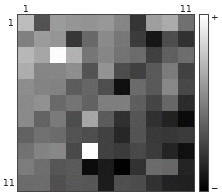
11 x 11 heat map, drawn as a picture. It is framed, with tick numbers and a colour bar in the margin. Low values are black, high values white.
Slope: up to the top left. Calmest part: bottom left. Mirror symmetry: none. Grain: fine. Odd rows or columns: none. Ninth with the highest average: top left. Average level on the scale: 40%.
